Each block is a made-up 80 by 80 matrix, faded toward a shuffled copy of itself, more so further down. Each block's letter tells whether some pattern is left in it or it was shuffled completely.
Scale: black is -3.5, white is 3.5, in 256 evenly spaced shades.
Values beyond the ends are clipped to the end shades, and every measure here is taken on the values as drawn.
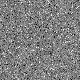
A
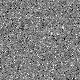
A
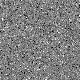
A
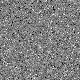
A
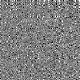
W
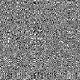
W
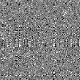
W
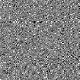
W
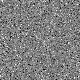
A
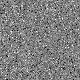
A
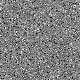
A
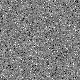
A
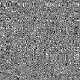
W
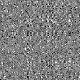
W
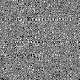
W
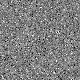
A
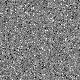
A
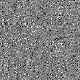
W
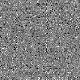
W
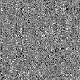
W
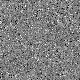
A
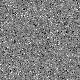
A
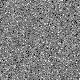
A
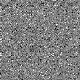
W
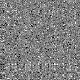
W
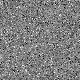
A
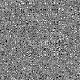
W
